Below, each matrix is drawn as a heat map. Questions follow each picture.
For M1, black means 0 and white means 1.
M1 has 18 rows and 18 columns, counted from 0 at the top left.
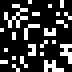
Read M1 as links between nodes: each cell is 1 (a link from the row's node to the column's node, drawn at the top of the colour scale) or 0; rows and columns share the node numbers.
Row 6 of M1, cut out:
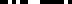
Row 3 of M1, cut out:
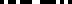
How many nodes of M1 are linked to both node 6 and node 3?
4
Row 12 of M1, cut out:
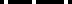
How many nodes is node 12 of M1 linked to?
3
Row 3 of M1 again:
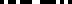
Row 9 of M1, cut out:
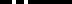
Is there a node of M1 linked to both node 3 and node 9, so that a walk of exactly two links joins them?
no
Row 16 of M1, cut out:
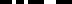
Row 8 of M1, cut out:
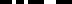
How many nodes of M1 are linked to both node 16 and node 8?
5
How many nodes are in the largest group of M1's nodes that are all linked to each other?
3
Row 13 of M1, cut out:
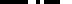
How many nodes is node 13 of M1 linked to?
6
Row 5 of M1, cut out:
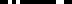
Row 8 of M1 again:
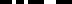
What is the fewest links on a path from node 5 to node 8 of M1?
3
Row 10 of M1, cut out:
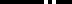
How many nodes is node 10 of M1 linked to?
2
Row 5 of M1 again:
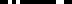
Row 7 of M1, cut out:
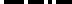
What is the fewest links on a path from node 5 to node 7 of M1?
3
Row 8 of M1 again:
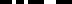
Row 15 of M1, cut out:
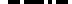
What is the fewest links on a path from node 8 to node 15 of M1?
2
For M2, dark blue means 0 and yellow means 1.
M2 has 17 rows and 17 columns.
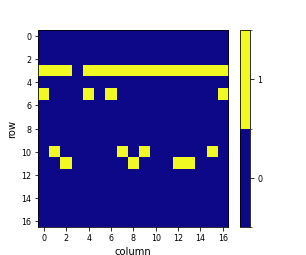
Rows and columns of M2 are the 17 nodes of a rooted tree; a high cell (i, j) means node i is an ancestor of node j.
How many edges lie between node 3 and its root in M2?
0
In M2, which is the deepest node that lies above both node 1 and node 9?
10
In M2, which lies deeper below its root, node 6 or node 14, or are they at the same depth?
node 6
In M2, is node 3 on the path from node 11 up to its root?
yes
